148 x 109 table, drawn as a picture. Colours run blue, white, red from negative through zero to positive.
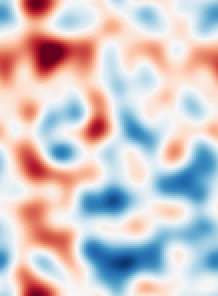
The histogram is bell-shaped. The top left is the ninth with the highest average. No single row or column stands out from its neighbours. Neither half mirrors the other. There are no lone odd cells. The field is smooth, with broad soft blobs. The ninth with the lowest average is the bottom middle.
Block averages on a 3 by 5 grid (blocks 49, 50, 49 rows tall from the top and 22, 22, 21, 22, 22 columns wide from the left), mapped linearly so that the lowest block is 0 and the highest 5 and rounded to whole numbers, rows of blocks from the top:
5 5 3 3 3
4 3 3 2 1
4 4 0 2 1
